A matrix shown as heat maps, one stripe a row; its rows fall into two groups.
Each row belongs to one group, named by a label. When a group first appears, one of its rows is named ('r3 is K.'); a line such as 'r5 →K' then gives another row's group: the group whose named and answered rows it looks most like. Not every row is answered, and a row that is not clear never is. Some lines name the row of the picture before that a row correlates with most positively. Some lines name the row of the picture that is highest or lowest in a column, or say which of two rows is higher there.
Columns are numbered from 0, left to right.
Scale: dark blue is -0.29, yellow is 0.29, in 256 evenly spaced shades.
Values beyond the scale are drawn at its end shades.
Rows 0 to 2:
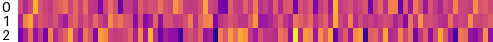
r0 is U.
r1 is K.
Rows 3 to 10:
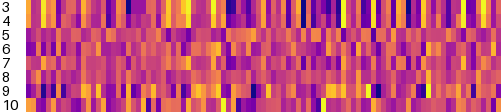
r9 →K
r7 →U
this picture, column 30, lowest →5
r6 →K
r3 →U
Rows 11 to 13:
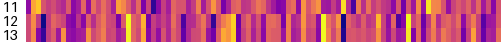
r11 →K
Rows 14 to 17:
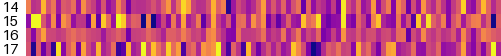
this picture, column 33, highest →17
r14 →U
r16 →U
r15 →K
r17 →K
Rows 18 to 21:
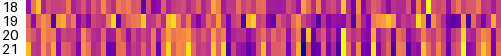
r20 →U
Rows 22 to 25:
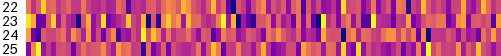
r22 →U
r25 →K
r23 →U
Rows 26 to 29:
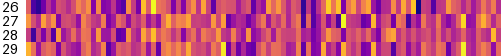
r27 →U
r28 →K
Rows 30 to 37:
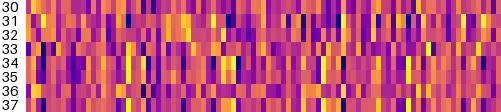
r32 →U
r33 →K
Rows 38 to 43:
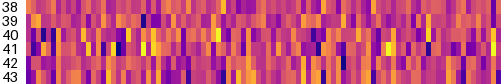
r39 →K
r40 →K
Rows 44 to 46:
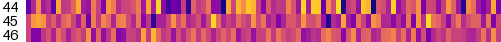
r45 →K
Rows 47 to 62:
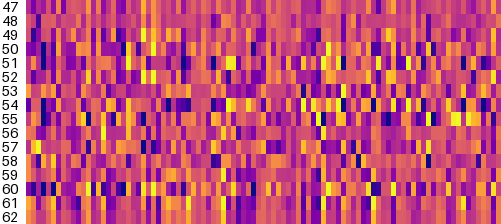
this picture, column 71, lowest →55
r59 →U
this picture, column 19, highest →57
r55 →K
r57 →K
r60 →K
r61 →U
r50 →K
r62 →U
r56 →U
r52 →K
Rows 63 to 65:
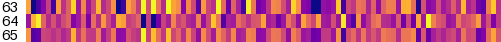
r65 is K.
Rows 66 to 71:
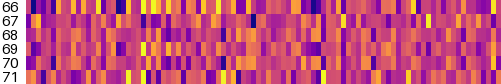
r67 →K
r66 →K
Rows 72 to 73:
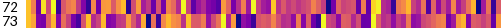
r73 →U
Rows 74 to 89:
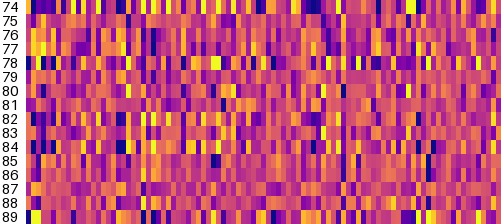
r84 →K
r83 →U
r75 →U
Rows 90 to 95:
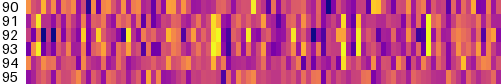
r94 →U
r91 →K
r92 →K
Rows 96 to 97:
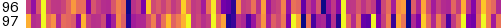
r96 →U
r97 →U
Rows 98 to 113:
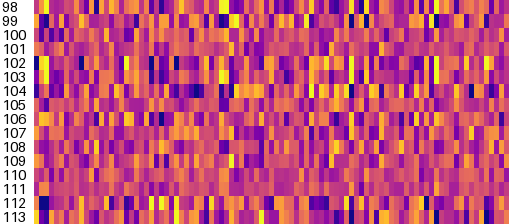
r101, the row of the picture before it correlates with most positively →97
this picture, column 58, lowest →112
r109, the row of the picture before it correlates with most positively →97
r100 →K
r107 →U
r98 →K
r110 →K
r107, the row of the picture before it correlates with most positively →97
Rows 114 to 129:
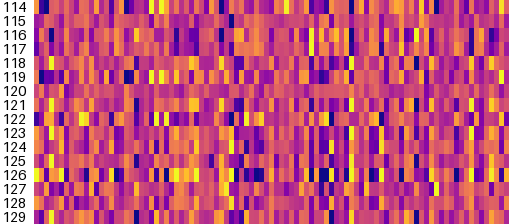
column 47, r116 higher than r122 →No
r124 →U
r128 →U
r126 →U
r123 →U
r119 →K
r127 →K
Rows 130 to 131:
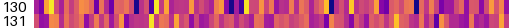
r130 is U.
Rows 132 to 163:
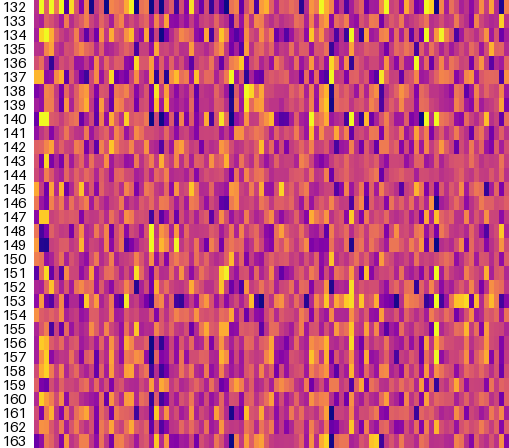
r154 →U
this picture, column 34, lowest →149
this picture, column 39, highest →137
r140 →K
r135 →U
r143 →K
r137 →U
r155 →K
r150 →U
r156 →K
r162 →K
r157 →K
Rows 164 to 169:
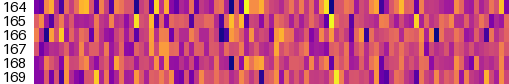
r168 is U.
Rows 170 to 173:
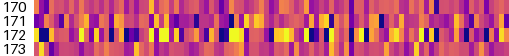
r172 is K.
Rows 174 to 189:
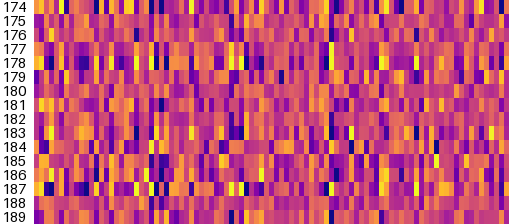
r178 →U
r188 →K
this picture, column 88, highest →174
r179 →K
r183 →U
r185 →K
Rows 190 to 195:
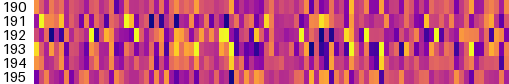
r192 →K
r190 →U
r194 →U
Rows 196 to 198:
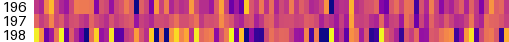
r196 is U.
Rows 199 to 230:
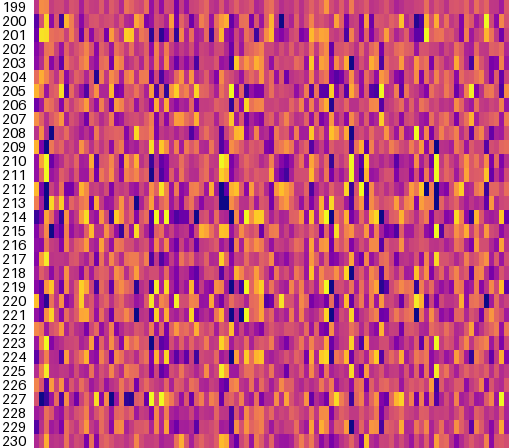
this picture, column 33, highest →215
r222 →U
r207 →U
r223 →K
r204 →K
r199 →K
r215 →K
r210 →K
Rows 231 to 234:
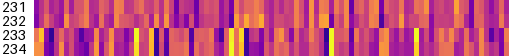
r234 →U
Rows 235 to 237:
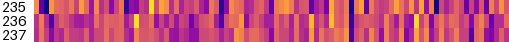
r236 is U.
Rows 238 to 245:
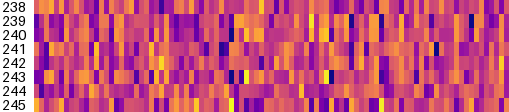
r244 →K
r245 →U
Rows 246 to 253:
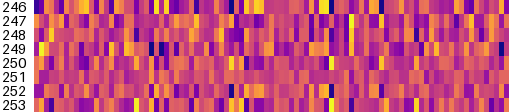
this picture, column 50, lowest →249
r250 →U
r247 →U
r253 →U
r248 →U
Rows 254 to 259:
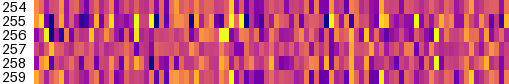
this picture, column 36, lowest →255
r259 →U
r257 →U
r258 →K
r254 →U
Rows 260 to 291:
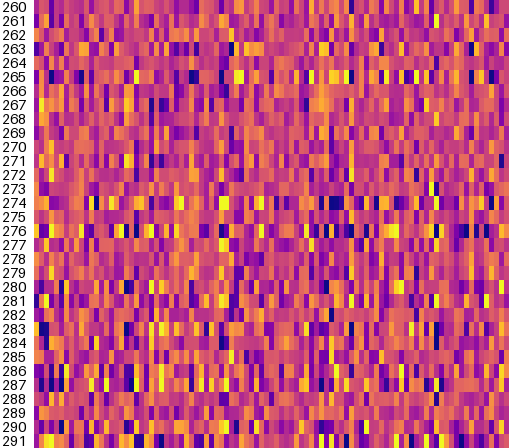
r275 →U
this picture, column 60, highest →286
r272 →U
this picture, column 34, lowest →283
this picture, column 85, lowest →291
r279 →U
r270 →U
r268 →K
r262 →U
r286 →K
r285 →U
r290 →K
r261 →K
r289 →K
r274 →K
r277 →K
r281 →K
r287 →K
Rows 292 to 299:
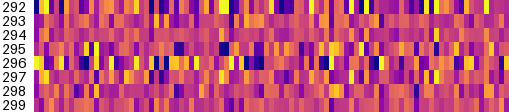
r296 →U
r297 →K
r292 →K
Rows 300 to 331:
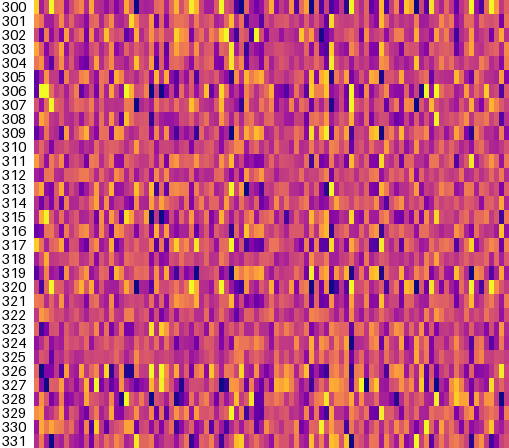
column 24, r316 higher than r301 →Yes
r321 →U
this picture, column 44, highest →302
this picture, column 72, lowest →328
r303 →U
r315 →K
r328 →K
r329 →U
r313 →U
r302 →K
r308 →K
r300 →U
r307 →U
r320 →U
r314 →K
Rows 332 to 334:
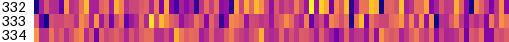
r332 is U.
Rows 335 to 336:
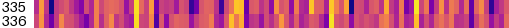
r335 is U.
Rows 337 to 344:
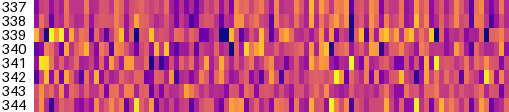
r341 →K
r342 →K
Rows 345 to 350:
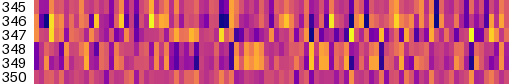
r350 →U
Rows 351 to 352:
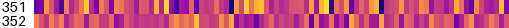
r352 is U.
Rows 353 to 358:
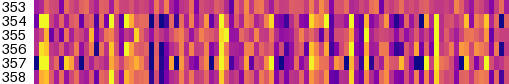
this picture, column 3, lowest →355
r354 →K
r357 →K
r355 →K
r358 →K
